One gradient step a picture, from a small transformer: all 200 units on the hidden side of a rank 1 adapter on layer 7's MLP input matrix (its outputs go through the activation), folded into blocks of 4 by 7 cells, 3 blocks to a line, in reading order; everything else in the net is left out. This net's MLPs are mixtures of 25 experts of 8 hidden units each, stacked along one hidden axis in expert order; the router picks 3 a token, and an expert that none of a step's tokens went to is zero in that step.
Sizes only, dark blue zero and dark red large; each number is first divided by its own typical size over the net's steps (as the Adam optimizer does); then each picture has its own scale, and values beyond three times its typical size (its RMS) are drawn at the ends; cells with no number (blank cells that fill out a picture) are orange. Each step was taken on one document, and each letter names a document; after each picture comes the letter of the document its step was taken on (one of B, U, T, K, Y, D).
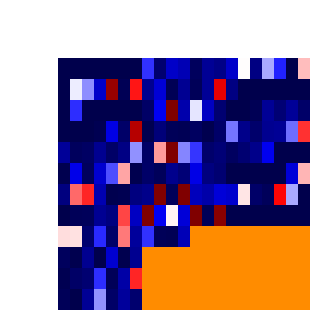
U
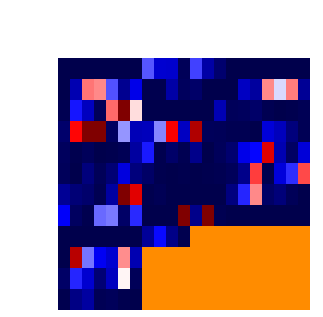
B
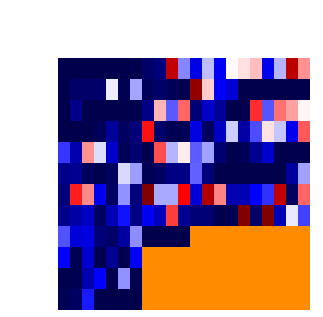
U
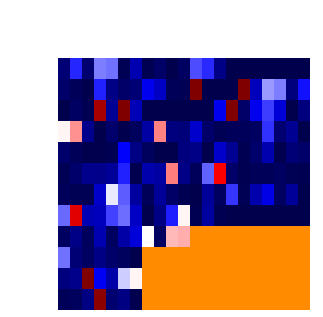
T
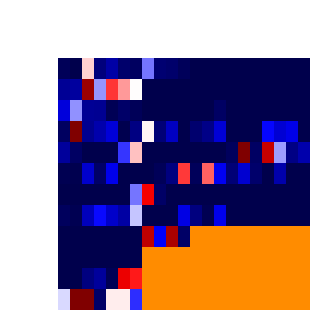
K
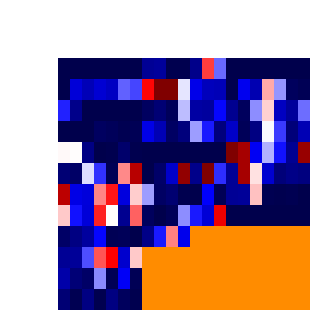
B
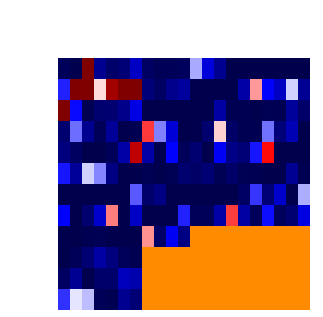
K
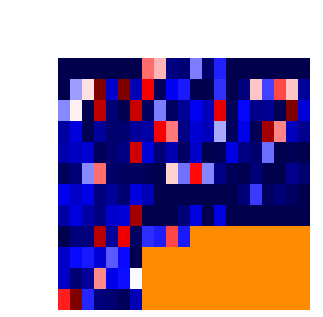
B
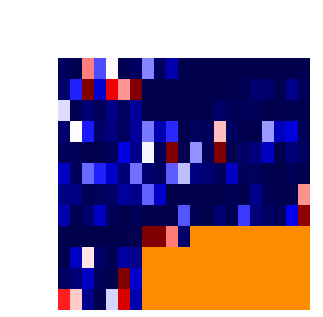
K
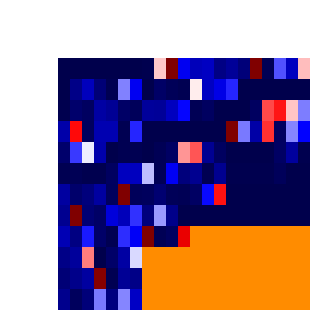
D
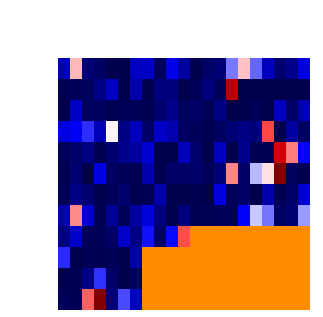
D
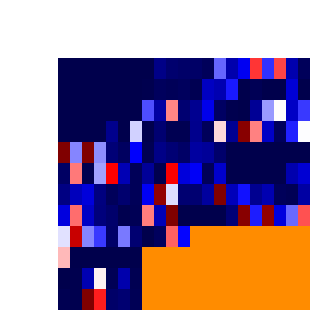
U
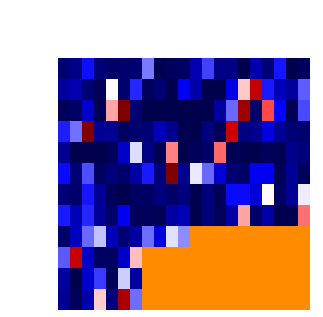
T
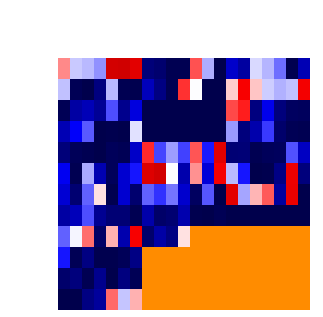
T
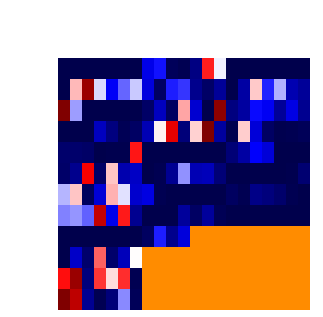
B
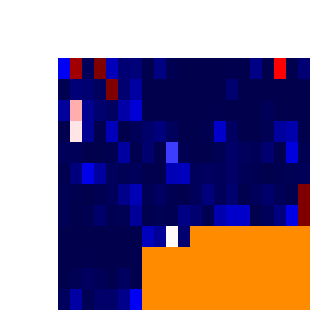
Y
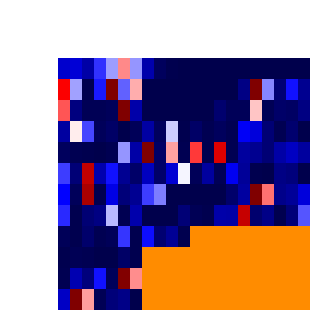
K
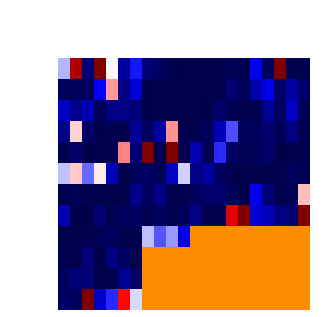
Y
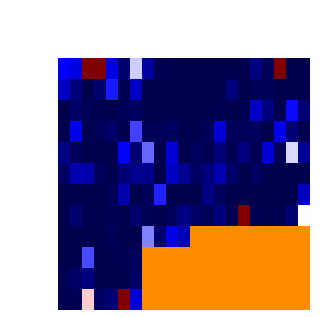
Y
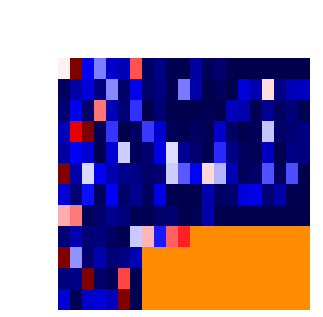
T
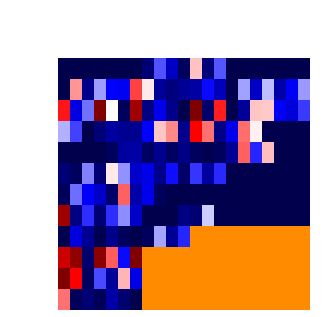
B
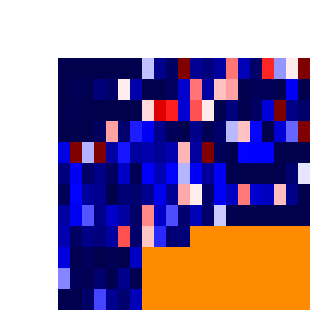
U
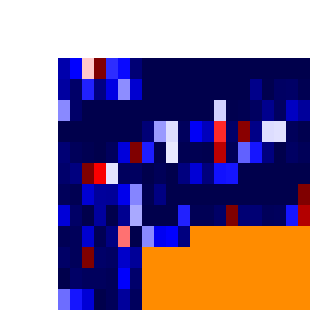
K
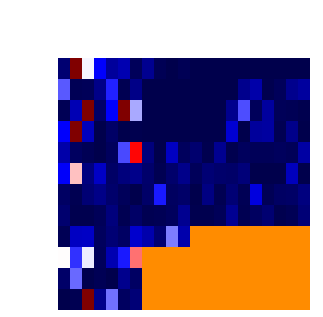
T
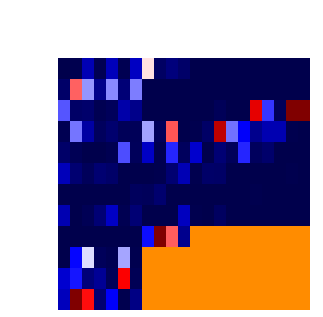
K
